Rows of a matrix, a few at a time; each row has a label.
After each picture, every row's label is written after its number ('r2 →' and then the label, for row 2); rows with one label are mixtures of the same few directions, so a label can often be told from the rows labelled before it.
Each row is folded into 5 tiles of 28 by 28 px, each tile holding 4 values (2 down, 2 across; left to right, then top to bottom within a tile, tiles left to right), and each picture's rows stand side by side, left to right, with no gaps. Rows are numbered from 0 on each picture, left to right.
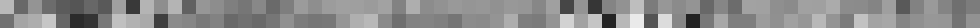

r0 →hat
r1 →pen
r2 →hat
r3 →hat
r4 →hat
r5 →pen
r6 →pen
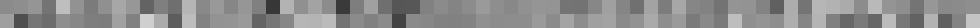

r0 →pen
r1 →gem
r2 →pen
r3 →pen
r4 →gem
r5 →gem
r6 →hat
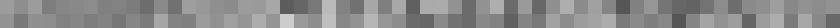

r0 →pen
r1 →pen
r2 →gem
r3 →gem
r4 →pen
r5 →hat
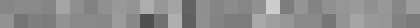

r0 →pen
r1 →gem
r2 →hat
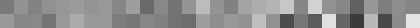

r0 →hat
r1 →pen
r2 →hat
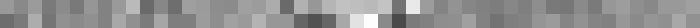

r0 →gem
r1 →pen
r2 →hat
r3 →hat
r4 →pen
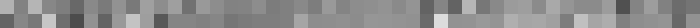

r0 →hat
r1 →pen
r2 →pen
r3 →pen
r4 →pen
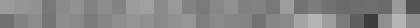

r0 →gem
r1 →pen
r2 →hat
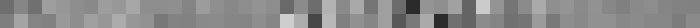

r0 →pen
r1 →pen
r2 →gem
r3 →pen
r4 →pen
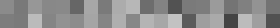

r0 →gem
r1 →hat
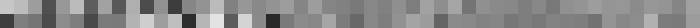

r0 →gem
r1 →hat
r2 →hat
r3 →pen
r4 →hat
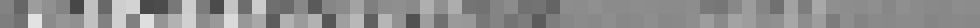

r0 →gem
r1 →gem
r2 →hat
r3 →pen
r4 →hat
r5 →gem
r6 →pen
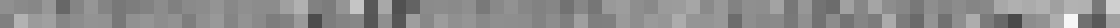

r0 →pen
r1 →hat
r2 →gem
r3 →pen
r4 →pen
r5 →gem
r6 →hat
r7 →hat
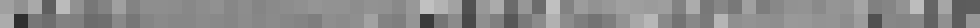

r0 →pen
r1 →gem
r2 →hat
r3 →gem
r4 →hat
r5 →pen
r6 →gem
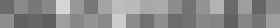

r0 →pen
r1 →gem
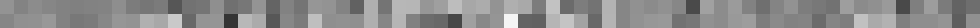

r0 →hat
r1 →hat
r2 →gem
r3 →hat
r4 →gem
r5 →pen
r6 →pen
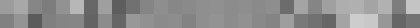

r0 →gem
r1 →hat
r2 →hat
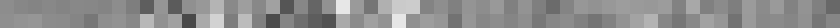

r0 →hat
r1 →hat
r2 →pen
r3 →gem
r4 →hat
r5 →gem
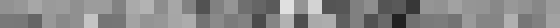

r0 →hat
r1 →pen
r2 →pen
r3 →hat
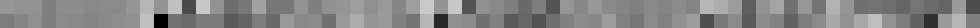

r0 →gem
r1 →pen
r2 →hat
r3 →pen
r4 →hat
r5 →gem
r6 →hat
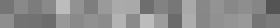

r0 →pen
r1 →gem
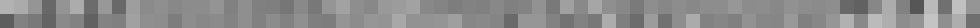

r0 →gem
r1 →gem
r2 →pen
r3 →hat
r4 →hat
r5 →hat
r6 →gem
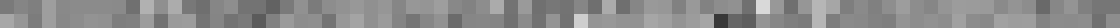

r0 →gem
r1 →pen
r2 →hat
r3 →gem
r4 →pen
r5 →pen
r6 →pen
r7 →pen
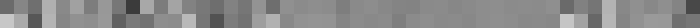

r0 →gem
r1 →hat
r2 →pen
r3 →hat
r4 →gem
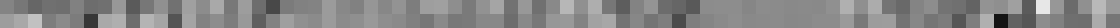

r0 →hat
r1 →gem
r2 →gem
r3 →gem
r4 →pen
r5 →gem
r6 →pen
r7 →pen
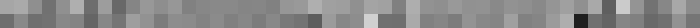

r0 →gem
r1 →pen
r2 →hat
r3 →hat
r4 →pen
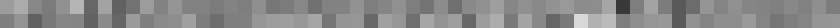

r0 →gem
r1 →hat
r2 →hat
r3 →hat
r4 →pen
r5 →hat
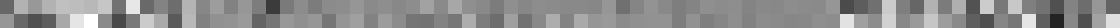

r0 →hat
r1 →gem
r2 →hat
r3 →hat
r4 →pen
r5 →gem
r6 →gem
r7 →hat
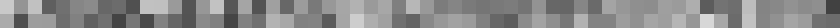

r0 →pen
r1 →gem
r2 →hat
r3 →hat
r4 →pen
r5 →gem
